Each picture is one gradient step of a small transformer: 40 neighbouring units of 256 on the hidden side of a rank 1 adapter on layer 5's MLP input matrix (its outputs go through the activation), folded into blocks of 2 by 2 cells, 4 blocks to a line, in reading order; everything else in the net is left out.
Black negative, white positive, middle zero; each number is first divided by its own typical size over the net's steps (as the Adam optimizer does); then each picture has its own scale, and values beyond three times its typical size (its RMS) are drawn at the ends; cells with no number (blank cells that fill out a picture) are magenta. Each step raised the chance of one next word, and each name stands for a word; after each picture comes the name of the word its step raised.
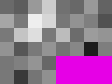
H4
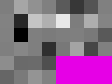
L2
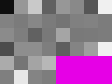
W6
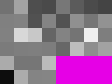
W6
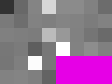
H4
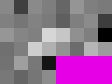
L2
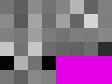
W6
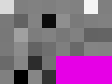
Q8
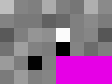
Q8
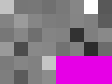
H4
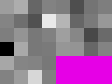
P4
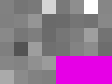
Q8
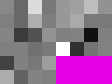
W6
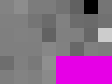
Q8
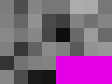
P4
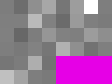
Q8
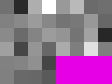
P4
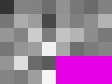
L2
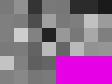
W6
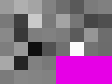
L2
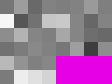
P4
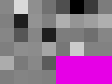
L2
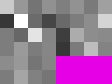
H4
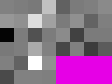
H4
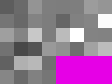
L2
